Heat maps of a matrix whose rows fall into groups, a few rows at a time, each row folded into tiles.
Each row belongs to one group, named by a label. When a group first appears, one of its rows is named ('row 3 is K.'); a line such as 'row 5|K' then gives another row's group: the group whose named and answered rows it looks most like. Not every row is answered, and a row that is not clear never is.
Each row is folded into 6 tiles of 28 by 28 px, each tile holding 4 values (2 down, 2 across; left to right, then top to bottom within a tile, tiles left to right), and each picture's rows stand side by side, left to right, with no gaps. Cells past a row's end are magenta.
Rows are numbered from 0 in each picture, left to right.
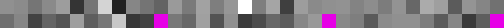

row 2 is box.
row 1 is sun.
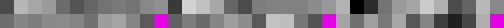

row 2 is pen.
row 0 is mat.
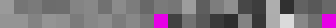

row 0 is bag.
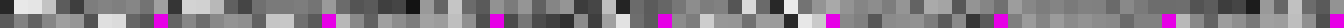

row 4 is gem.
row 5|box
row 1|mat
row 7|bag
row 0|mat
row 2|bag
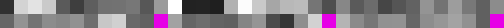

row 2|bag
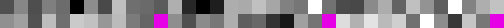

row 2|gem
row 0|bag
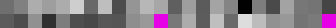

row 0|sun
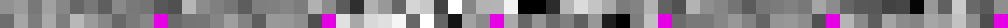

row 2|gem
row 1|mat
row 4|mat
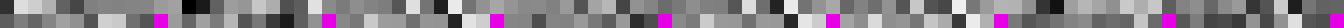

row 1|pen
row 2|gem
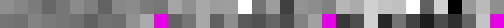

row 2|sun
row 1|sun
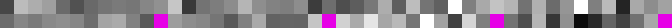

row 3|sun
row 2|gem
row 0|mat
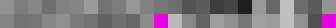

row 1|bag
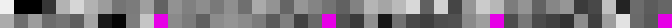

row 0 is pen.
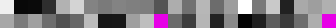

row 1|sun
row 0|pen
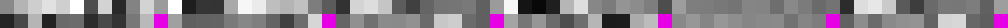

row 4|bag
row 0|sun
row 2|mat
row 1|pen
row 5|mat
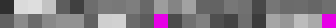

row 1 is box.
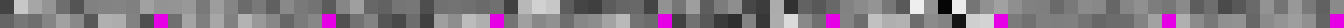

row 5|gem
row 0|mat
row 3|mat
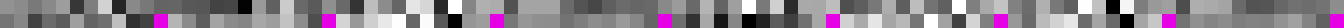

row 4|sun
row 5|gem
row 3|mat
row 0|box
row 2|gem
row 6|gem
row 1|bag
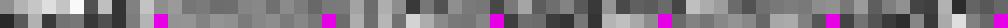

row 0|sun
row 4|mat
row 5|box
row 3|box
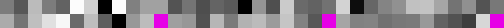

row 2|pen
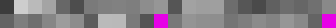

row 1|mat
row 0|mat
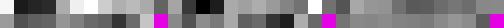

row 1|pen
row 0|pen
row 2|mat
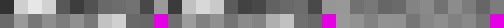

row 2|bag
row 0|mat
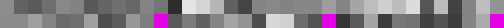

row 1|mat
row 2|sun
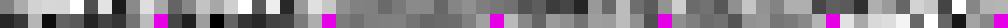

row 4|pen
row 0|sun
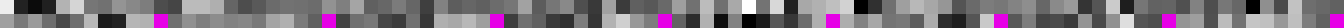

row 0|pen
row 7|bag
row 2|box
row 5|pen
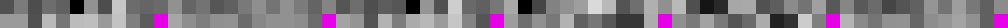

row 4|pen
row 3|pen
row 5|bag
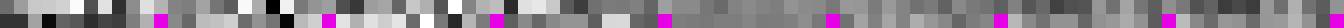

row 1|gem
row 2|gem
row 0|sun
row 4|pen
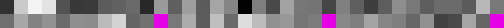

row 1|bag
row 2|pen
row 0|mat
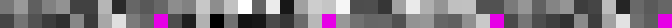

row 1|sun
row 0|box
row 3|box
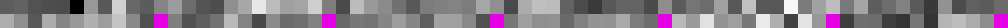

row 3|mat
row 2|mat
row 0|bag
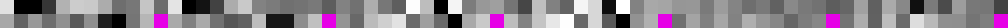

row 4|bag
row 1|pen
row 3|gem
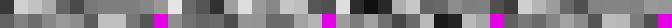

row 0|mat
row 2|pen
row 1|pen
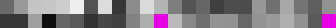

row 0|sun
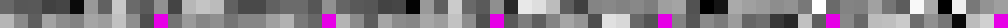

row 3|mat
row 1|mat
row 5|gem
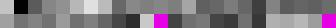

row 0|pen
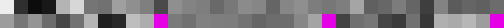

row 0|pen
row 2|box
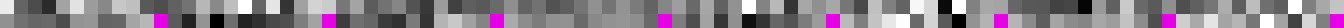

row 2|box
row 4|sun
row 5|gem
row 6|bag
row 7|gem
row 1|sun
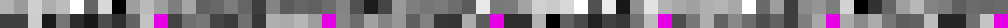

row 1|box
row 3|sun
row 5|pen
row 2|pen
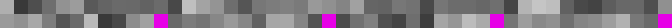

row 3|mat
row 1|mat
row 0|pen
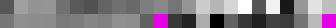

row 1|sun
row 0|mat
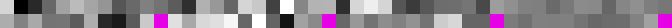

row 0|pen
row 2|mat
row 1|gem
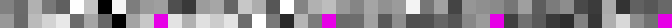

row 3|box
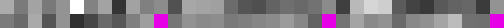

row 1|mat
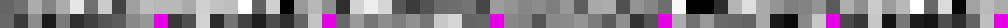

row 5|sun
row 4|pen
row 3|box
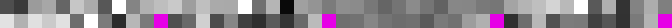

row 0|gem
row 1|sun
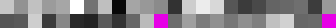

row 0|sun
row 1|mat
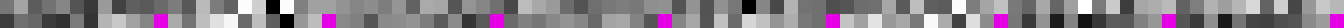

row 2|box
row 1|gem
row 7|sun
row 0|box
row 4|bag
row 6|sun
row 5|gem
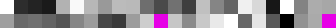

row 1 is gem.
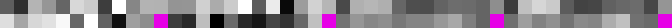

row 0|gem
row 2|mat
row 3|mat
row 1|sun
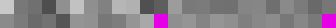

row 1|bag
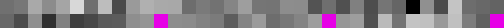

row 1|pen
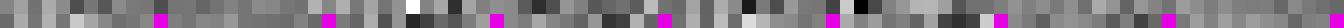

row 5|pen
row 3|pen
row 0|bag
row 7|bag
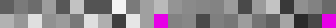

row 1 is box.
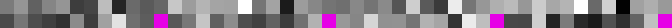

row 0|box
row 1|sun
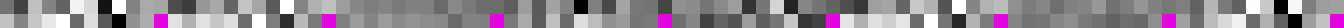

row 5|gem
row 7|gem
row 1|gem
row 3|bag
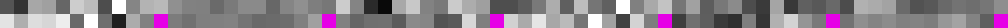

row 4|box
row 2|pen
